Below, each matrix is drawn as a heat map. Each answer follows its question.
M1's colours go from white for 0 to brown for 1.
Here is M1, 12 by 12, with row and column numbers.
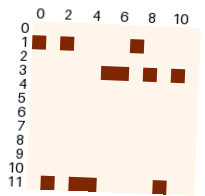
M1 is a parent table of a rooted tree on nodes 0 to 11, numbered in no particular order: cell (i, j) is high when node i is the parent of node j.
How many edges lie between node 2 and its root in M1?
2
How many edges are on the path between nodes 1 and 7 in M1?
1
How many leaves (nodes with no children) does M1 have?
9
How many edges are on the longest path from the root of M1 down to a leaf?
2
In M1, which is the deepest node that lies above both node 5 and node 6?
3
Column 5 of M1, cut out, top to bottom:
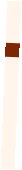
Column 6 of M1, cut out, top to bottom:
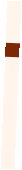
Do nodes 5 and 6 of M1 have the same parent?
yes
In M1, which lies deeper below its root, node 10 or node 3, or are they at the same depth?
node 10
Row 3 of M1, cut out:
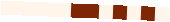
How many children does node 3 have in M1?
4
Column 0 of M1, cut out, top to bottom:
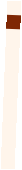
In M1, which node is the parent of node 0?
1
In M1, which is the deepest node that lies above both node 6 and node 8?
3
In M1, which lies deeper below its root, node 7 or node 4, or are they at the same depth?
node 7
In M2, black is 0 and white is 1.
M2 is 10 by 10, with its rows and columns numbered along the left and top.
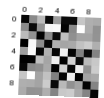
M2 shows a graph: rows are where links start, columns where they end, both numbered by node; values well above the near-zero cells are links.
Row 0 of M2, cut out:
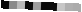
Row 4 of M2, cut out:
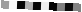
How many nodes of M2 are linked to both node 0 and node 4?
3
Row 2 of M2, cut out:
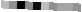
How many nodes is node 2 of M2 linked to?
8
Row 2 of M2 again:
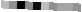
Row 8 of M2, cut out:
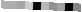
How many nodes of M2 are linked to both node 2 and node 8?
7
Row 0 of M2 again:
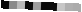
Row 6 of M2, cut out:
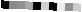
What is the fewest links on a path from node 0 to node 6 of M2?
2
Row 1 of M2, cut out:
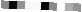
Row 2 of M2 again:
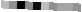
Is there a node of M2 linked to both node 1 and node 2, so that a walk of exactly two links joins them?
yes
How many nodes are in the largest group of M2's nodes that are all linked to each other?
7
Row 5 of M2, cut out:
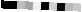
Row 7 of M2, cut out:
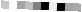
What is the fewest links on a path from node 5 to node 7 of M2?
2
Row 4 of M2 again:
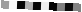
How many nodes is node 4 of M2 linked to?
6
